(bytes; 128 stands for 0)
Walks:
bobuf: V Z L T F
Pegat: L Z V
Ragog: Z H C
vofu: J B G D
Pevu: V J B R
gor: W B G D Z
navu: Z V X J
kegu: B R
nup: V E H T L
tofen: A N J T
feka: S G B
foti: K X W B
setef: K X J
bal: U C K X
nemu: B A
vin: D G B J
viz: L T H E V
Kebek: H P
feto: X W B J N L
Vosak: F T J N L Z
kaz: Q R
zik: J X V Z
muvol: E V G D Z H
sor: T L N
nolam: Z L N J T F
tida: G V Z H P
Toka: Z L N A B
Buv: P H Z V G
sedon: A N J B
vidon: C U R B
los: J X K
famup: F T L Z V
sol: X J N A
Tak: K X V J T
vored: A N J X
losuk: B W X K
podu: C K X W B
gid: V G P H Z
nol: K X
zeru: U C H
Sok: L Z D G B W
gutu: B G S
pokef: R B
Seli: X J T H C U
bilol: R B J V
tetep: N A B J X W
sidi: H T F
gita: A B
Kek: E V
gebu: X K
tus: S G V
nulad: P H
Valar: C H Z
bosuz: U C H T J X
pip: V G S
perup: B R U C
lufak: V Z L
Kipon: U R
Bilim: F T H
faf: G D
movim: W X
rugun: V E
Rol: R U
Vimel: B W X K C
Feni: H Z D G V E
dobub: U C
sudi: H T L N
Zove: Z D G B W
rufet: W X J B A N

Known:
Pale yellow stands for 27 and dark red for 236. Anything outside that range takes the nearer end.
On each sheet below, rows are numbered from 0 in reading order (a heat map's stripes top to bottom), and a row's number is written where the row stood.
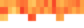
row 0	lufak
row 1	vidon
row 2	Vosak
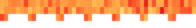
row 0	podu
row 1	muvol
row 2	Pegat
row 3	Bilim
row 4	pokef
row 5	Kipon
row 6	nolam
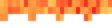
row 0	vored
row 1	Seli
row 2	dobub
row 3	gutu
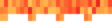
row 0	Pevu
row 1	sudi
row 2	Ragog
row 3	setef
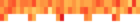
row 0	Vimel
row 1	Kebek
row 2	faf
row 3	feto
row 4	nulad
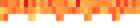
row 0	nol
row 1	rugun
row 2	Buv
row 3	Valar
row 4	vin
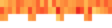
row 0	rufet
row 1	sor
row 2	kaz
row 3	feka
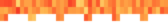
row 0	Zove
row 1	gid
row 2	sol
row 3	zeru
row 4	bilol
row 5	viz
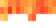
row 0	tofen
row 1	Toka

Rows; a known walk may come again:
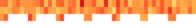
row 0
tida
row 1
sidi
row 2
nol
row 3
Buv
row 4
zeru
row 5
bobuf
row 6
famup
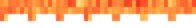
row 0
perup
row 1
Feni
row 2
sol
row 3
kegu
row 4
foti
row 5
pip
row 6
sedon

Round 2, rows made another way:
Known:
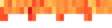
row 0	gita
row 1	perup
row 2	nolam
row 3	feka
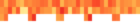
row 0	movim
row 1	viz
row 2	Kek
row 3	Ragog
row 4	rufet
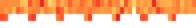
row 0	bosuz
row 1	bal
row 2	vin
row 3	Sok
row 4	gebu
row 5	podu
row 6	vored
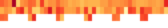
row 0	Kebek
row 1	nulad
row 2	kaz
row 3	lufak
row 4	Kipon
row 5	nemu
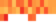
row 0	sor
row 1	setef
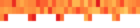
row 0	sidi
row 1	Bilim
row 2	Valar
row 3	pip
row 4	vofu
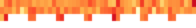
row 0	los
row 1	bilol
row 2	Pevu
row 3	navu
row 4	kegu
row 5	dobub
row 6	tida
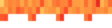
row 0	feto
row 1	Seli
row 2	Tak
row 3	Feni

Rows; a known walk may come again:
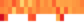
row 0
zeru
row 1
tetep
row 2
bobuf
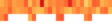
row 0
tofen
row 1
pip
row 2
Zove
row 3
gor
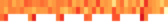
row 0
sedon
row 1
sudi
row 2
Buv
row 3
setef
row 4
gita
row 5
kegu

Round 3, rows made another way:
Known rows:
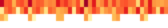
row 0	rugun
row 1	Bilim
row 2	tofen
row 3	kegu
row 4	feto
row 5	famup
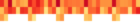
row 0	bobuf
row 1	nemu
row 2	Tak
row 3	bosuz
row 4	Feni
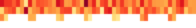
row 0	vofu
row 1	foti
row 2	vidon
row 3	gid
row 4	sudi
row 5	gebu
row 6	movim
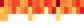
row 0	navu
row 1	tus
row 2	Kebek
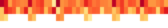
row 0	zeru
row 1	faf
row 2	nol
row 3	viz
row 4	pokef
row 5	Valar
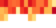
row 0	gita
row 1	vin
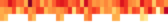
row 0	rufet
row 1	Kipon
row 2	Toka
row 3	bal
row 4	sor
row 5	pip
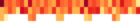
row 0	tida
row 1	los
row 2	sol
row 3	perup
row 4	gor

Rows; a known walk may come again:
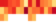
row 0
vofu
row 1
nolam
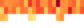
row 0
podu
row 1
sudi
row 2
setef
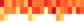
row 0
muvol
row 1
tus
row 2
Pegat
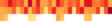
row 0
rufet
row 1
sidi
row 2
vored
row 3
sedon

